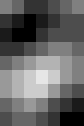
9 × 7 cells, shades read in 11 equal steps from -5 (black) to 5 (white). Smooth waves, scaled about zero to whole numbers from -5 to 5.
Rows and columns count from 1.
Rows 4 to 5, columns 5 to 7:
0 0 -1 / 2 1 0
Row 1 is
0 -1 -3 -3 -2 -1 0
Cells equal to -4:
4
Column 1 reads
0 -3 -4 -3 -1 1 1 -1 -2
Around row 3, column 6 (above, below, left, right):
-2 0 -2 -2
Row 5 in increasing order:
-1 0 0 1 1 2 2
